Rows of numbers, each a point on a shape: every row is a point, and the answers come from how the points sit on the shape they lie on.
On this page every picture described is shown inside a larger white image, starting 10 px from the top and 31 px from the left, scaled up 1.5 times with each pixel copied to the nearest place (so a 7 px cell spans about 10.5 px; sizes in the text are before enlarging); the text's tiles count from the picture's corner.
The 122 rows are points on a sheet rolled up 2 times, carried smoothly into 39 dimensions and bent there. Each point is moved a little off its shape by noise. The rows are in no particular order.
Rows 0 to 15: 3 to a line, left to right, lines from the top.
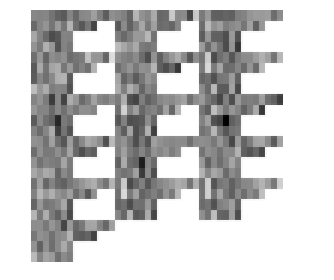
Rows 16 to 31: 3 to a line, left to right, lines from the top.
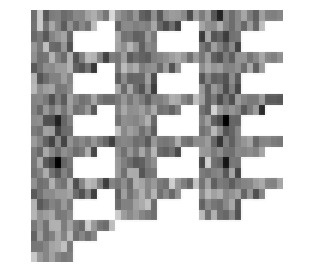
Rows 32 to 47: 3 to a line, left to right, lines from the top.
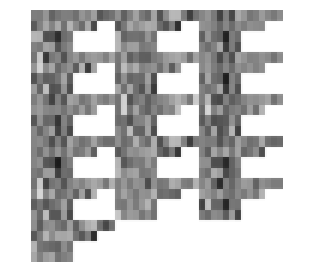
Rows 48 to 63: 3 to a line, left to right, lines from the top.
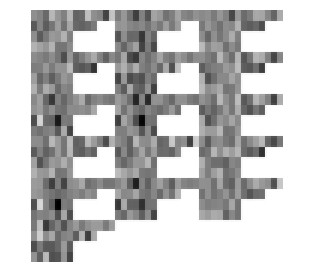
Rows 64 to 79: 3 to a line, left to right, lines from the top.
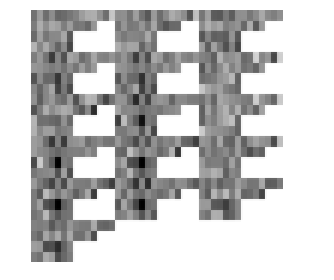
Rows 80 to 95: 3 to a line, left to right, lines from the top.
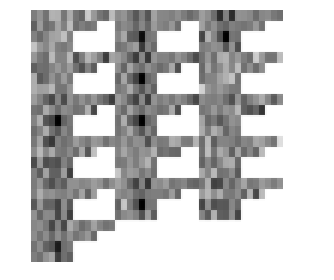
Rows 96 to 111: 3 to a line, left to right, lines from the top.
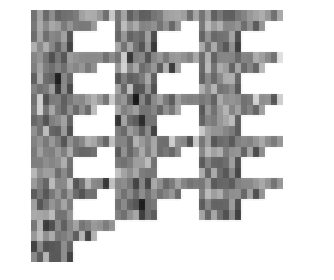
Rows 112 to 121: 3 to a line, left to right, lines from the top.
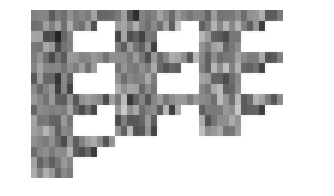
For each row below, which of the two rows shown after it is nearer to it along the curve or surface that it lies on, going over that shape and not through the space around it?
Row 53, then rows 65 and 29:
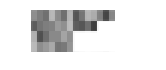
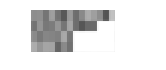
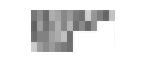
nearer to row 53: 29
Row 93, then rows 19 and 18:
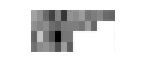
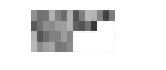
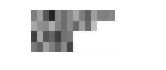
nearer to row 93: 18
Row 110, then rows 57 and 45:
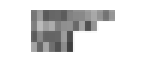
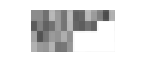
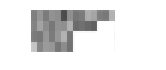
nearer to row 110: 45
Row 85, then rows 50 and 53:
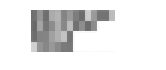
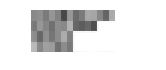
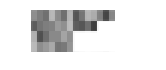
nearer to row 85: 53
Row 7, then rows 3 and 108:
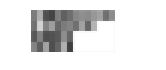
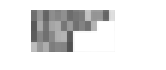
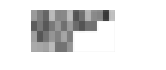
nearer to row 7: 3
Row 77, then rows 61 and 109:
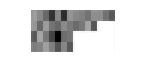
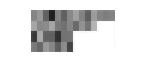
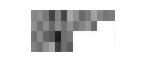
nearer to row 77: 61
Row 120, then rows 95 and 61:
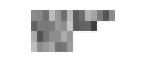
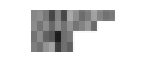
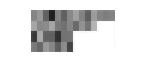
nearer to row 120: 95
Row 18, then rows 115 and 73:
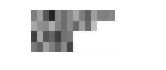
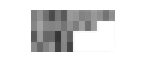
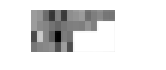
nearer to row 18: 73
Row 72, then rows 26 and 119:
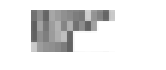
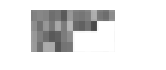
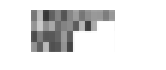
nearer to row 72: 119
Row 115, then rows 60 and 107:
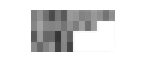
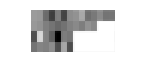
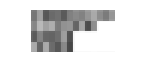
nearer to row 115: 107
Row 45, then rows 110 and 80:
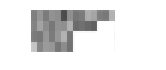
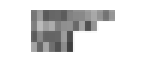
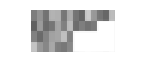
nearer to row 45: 110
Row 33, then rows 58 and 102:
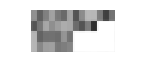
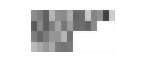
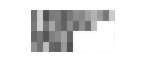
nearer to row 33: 58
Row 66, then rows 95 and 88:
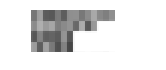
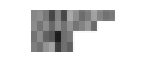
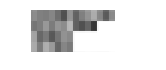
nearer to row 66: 95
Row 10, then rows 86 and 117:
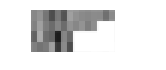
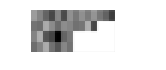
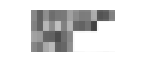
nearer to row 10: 117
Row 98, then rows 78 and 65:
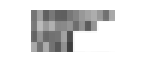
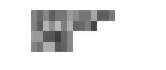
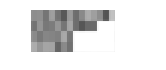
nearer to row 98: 65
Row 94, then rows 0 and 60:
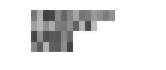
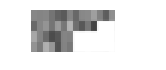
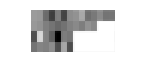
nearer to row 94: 60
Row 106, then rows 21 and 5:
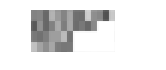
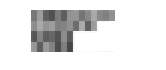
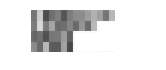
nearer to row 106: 5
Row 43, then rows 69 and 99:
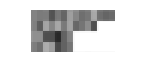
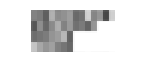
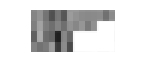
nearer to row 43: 99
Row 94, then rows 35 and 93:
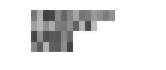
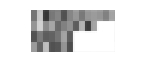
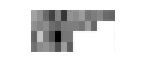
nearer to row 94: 35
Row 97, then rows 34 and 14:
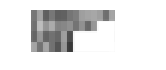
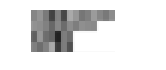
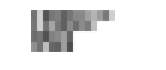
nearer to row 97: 34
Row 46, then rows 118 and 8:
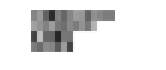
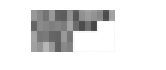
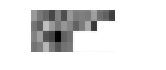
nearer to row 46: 8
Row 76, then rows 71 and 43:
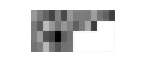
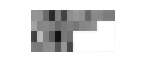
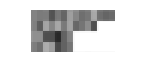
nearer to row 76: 71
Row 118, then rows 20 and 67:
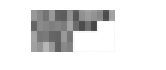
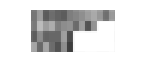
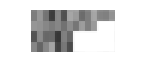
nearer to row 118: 20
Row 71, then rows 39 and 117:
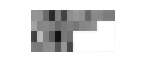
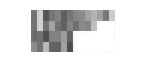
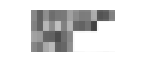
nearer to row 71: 39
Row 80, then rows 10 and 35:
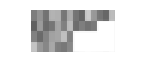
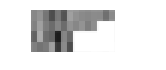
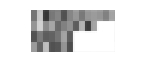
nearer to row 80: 35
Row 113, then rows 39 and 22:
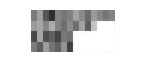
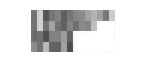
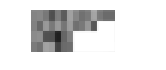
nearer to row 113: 39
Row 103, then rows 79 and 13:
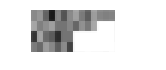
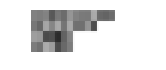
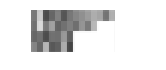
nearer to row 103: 13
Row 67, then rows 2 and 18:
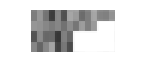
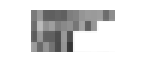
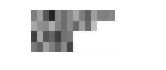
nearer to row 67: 2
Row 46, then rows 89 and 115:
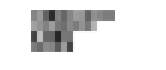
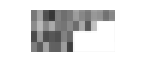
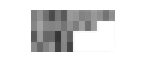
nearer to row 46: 89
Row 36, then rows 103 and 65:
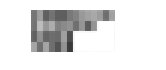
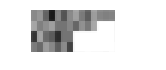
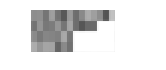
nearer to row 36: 65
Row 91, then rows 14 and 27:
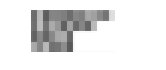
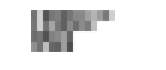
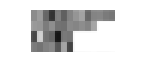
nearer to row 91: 14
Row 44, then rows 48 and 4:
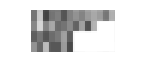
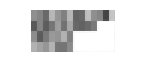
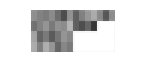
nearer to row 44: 48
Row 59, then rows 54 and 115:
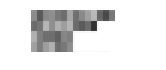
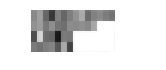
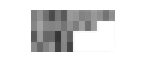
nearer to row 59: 115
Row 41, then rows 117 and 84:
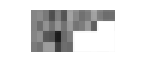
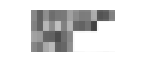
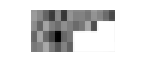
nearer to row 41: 117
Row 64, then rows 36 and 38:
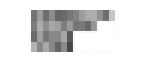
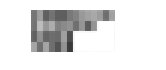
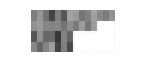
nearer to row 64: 36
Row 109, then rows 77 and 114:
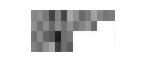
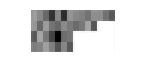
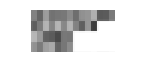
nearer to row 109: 114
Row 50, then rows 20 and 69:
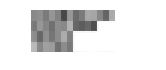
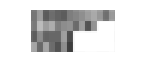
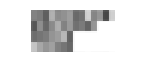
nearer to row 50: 20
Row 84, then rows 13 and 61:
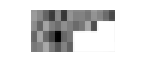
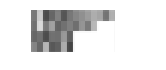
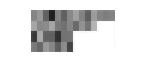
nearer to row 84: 61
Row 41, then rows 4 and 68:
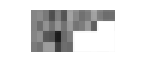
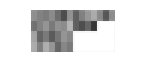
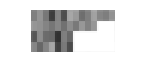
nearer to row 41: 68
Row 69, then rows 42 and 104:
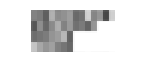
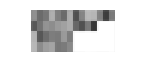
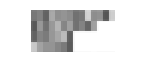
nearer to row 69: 104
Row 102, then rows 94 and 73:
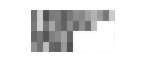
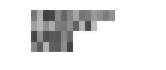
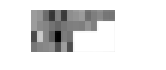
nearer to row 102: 94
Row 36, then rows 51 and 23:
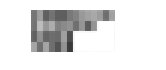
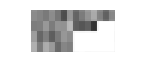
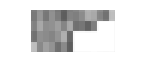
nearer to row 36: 23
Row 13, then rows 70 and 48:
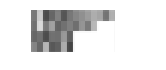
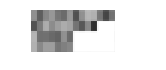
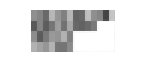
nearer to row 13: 48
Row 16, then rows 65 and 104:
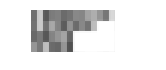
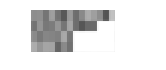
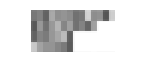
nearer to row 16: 104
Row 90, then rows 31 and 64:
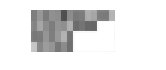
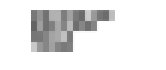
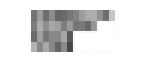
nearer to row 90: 64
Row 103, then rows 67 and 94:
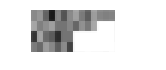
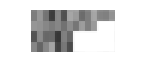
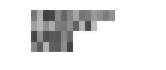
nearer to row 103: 94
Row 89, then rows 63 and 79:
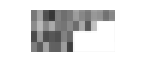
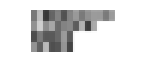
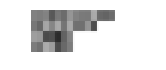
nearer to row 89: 63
